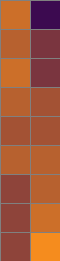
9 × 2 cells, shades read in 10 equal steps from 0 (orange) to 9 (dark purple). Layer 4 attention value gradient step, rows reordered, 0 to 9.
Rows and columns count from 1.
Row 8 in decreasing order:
5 2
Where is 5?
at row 7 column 1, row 8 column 1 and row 9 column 1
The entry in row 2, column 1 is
3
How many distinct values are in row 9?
2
